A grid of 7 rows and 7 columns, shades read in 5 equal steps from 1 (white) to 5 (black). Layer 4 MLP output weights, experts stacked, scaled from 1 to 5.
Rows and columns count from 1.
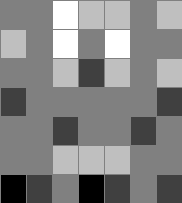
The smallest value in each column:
2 3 1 2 1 3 2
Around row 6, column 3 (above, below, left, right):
4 3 3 2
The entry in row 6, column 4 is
2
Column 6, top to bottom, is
3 3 3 3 4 3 3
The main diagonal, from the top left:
3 3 2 3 3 3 4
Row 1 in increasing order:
1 2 2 2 3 3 3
